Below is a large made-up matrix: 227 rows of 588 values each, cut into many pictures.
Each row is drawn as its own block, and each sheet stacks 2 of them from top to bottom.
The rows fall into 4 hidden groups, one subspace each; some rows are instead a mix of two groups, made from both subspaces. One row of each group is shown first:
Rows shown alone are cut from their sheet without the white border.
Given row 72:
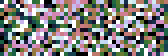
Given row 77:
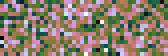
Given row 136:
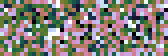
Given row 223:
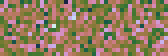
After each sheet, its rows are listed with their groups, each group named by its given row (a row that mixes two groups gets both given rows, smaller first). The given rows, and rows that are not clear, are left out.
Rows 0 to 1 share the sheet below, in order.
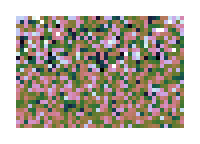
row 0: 77 and 223
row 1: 72 and 136
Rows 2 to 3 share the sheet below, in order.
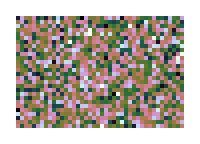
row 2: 223
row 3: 77
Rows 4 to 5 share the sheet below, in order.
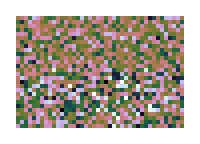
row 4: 223
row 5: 136
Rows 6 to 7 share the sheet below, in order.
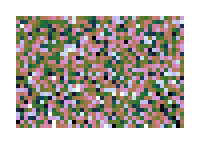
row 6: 136
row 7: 223
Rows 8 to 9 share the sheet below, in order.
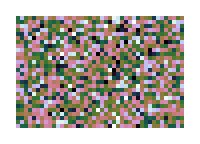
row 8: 136
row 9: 136
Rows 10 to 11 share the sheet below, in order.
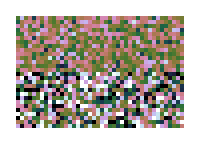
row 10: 136
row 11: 77
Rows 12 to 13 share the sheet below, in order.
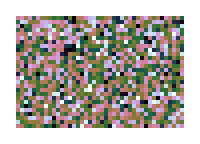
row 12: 136
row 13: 223
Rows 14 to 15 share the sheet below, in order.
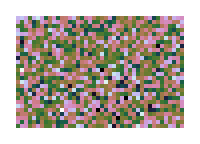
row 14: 77
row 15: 136
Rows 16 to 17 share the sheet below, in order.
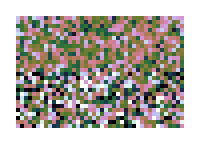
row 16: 77 and 136
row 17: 77
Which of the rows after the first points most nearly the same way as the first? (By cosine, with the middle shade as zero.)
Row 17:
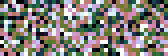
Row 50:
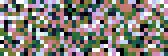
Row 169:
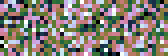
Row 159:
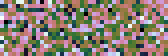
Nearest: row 169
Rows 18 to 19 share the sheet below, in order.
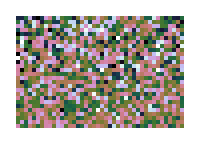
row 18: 77
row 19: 136
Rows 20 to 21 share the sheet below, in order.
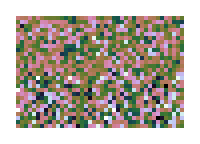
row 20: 136
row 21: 72
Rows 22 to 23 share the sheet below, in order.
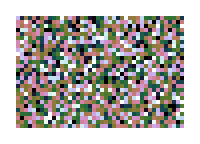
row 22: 72
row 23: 223
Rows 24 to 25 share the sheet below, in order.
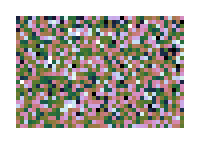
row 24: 223
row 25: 136
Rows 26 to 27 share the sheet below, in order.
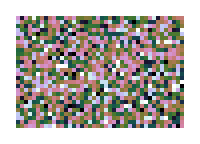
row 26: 136
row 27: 136 and 223
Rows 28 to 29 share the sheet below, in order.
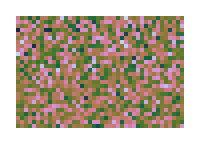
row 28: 72
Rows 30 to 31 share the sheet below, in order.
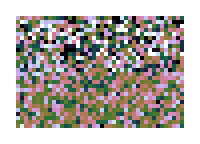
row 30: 136
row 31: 77
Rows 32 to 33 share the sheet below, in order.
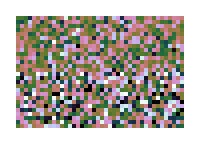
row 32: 136 and 223
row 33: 223
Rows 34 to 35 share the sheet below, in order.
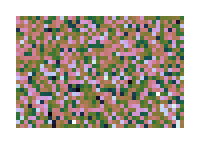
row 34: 72
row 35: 223
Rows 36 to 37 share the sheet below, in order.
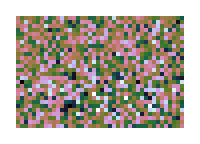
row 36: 72
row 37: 136
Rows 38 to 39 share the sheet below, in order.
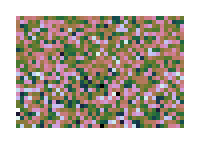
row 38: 136
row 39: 77
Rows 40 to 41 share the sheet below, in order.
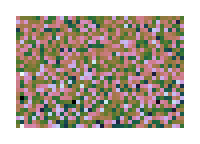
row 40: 72
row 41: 77 and 136
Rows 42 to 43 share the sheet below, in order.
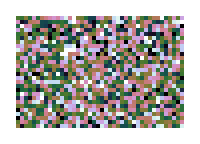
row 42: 136
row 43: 72 and 77
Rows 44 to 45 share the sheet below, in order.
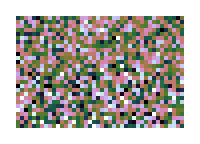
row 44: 77
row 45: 72
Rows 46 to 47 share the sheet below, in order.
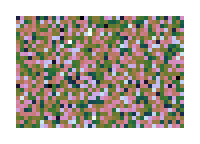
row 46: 223
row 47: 72
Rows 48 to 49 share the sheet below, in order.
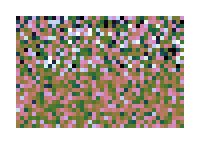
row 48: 223
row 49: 72
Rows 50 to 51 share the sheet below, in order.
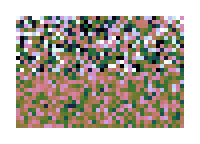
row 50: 77
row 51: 136 and 223
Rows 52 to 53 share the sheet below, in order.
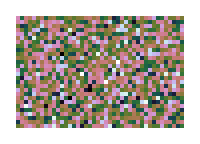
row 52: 136
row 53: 223
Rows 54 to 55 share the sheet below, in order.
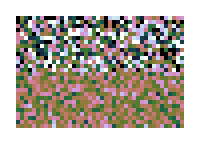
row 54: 223
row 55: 223
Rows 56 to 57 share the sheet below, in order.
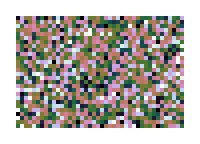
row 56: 223
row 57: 77
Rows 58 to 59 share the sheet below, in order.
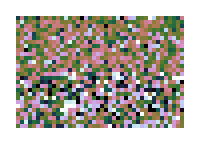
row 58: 223
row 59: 136
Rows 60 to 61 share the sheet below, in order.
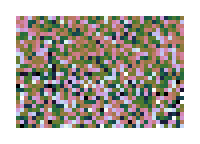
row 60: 72 and 223
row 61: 72 and 77
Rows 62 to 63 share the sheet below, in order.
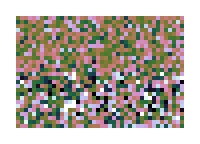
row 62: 72
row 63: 136
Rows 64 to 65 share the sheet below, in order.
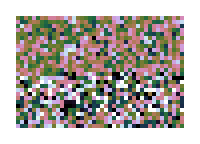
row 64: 136
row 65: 136
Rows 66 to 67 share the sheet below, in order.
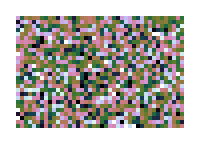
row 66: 72 and 136
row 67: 77
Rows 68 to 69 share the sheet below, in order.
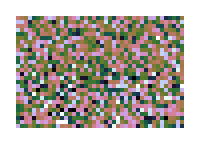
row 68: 223
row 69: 136
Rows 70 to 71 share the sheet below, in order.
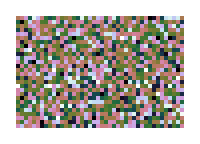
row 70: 223
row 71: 72
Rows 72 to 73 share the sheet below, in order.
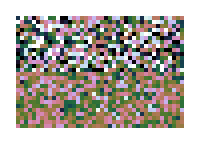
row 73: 136
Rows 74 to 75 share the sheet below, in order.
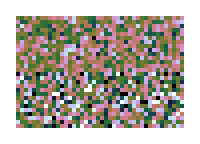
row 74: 136
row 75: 223
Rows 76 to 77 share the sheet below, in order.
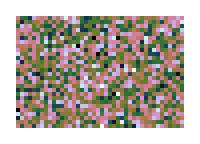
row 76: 77 and 136
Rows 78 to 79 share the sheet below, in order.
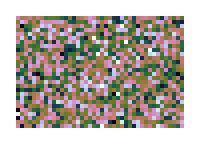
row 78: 136
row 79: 77
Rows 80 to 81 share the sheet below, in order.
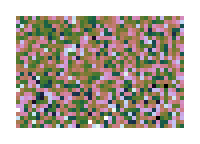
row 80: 136
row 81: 72
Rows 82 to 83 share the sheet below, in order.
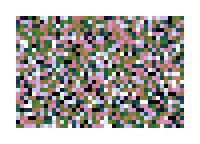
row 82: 223
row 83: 223
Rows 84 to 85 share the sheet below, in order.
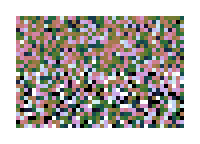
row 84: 72
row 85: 223
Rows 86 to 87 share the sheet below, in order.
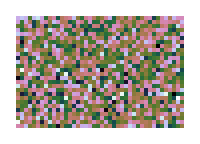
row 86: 77
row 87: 72
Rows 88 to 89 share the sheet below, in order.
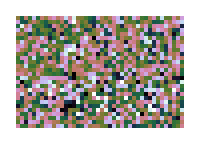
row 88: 136
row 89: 136
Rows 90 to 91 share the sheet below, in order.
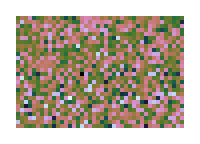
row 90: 77 and 136
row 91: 223
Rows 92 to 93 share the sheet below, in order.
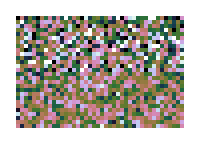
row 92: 223
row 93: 77
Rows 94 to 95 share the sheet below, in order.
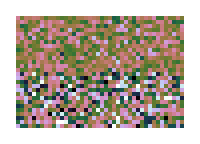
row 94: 136
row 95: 136
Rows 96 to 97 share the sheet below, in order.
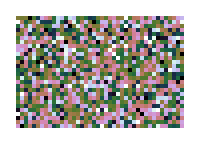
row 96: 72 and 136
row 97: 77 and 136
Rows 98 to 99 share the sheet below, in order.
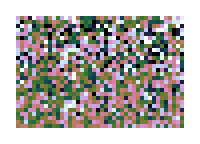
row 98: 77 and 136
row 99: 136
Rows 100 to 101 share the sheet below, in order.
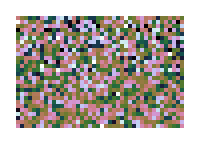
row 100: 72
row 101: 77
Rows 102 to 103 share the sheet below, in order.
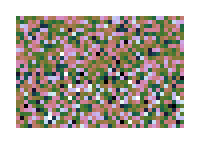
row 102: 136
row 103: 223
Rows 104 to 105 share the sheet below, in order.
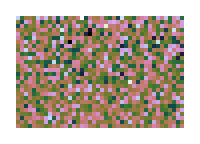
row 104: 223
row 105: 223
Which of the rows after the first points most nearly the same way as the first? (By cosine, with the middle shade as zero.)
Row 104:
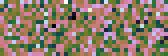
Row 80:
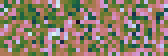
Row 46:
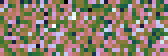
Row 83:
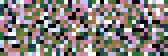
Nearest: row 83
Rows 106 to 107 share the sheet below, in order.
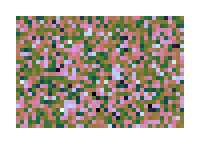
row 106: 77 and 223
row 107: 136
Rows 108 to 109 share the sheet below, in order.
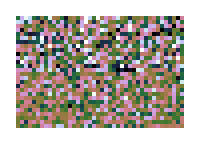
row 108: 77
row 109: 72 and 136
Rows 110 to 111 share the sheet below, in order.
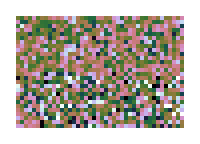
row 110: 136
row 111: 72
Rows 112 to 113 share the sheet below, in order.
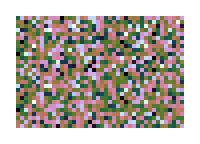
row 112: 72
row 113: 72
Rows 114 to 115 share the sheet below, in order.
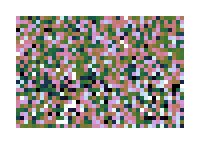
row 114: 72
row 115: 136
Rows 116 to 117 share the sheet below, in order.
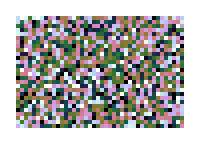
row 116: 77
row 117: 72
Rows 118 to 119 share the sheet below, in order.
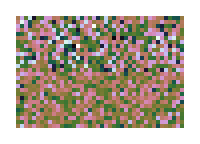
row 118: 136 and 223
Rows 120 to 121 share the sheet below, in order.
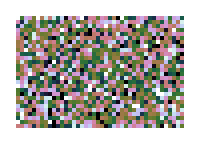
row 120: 223
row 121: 72 and 223
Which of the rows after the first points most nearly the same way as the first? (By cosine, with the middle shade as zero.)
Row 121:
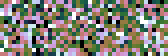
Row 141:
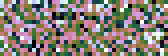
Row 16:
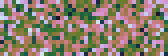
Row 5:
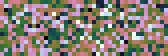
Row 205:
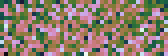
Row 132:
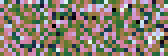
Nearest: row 141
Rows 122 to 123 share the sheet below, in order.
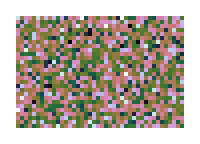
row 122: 223
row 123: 72
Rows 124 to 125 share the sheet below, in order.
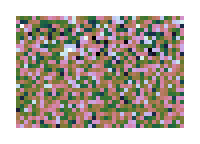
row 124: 136
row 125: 72
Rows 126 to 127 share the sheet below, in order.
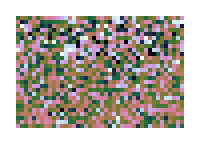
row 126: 136
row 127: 136
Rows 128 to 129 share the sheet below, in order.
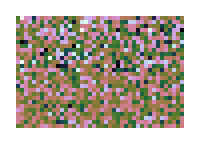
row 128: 77 and 136
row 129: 72 and 136
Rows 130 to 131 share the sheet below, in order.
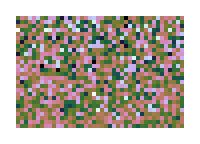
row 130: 72
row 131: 136
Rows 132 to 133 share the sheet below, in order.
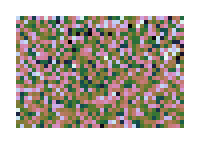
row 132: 223
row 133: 77
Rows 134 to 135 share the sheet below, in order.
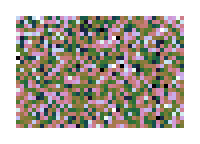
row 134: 77
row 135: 72
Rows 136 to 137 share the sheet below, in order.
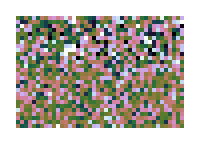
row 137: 72 and 136
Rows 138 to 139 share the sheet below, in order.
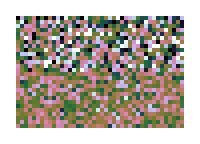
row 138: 223
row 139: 136
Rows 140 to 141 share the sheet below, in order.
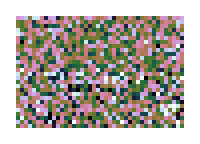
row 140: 72 and 77
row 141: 223
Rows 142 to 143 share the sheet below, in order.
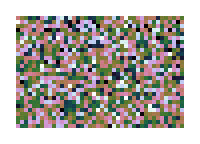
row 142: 72
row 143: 136
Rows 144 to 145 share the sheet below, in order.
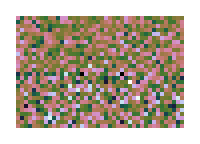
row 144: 72
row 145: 223
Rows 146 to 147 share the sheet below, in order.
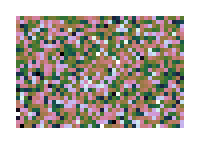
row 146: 136
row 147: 77
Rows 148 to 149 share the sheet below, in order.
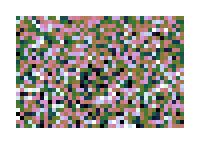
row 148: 72
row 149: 77
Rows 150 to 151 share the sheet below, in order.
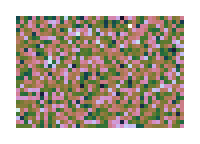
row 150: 223
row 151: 77
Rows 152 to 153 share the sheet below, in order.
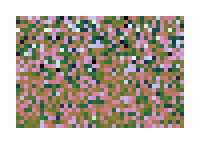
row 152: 72
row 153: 72
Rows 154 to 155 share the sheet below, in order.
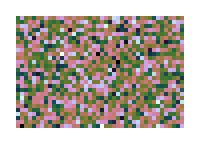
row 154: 136
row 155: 77
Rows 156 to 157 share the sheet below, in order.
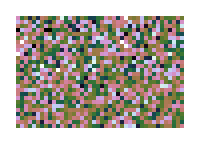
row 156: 72
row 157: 72 and 77
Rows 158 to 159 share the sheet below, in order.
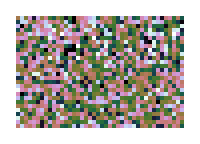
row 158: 136
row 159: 72 and 77
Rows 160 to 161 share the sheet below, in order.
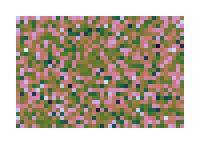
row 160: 77 and 223
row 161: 77 and 136
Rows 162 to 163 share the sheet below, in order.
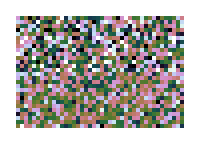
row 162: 72
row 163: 77
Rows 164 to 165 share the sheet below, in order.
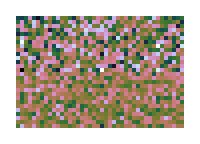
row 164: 77
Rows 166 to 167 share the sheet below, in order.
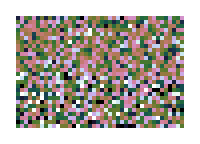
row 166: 223
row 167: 72 and 77
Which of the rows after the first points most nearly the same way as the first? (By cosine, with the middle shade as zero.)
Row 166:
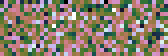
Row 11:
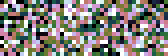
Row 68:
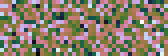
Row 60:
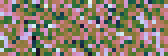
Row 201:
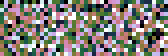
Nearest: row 201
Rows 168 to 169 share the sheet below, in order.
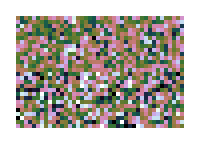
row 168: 136
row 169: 77
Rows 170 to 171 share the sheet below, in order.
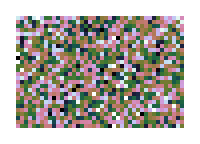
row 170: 77
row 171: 136 and 223
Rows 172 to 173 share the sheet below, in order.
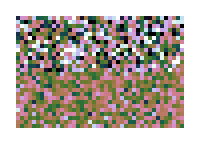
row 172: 136 and 223
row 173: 72
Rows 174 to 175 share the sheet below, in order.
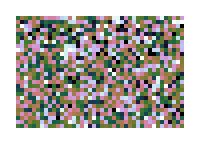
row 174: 136
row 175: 72
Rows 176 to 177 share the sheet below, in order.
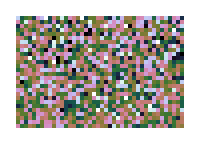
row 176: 72 and 223
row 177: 136
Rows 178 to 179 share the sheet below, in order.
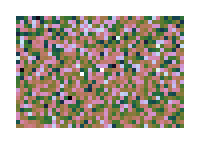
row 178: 77
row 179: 223
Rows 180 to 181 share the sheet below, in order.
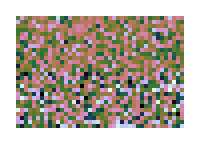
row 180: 72 and 223
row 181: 77
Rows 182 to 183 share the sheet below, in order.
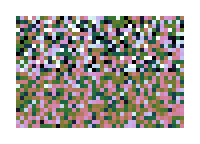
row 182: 72
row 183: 72
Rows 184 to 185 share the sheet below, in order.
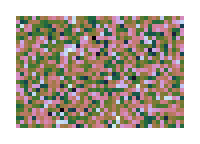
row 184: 136
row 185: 136
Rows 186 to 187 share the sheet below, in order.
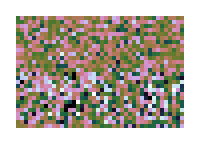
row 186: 136
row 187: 136
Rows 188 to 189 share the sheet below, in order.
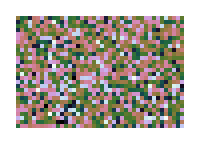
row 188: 223
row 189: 136
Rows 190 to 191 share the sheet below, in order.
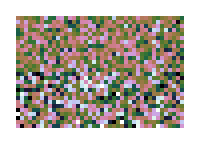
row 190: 72
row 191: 77
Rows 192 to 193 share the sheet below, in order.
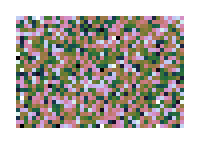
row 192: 77
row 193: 77
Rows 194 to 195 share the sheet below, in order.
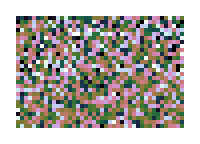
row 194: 77 and 223
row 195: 77
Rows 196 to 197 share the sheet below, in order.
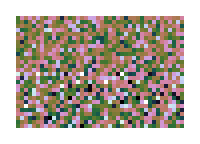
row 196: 72
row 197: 223
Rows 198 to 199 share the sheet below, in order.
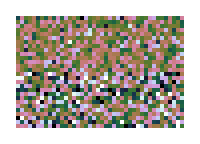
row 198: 223
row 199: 77 and 223
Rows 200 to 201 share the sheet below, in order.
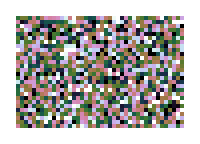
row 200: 136
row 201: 223
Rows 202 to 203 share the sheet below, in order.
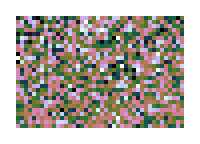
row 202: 77
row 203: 136
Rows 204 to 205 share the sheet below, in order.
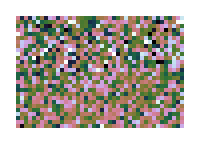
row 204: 72 and 136
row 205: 77
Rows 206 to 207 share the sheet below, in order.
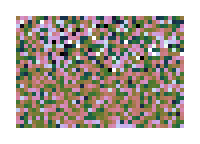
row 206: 136 and 223
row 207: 77
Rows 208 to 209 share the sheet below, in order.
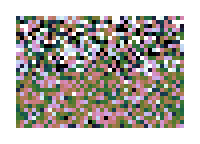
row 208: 136
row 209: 72 and 223
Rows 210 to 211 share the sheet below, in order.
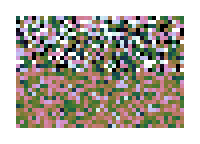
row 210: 136
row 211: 136
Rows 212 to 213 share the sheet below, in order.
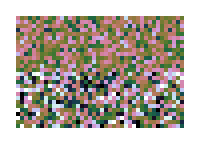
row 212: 72
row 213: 77
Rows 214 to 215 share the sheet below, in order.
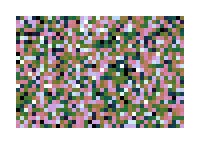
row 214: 77
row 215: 72
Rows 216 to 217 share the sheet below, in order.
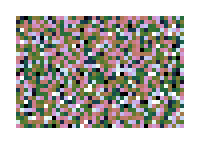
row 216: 77
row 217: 223
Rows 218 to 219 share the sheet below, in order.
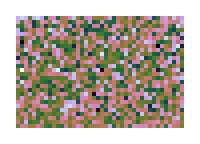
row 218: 77
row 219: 136
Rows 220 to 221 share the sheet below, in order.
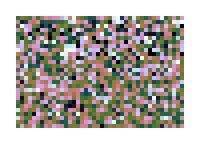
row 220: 136
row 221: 77 and 136
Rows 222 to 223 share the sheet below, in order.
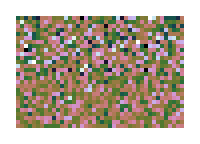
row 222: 223
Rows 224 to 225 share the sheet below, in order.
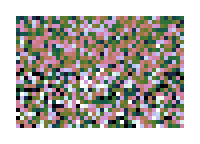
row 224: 77
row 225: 77
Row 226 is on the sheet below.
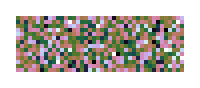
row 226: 72
